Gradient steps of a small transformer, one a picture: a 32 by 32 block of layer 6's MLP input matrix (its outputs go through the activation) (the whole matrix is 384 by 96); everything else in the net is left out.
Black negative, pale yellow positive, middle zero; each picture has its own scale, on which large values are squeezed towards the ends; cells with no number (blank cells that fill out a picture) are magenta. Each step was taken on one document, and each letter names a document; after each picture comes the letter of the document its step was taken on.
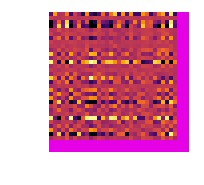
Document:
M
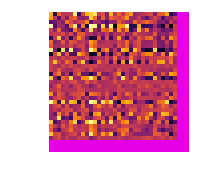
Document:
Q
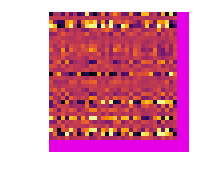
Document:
M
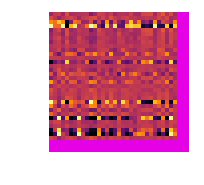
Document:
M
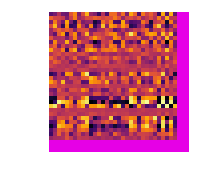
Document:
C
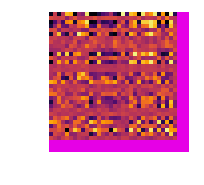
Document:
C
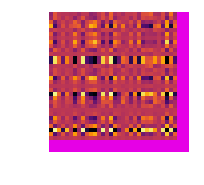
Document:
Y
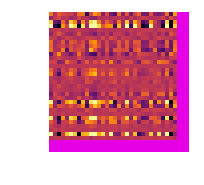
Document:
M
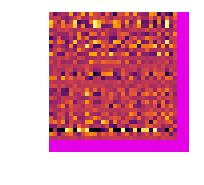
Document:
C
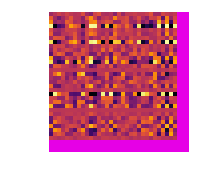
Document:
Y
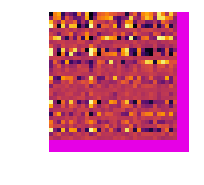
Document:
Q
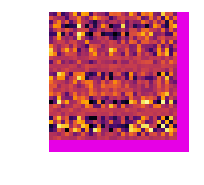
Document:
C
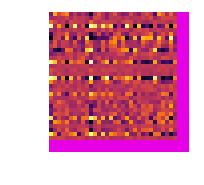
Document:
Q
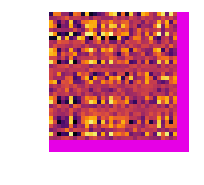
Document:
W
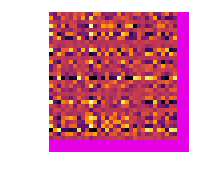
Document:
Q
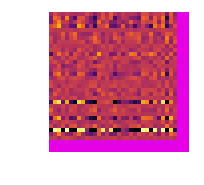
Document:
Y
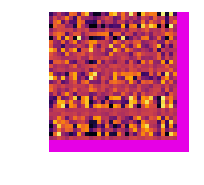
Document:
C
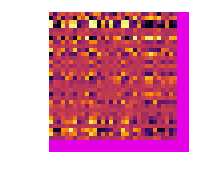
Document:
W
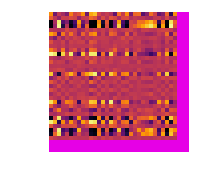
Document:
M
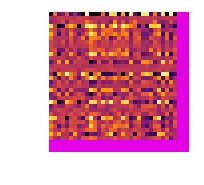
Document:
M
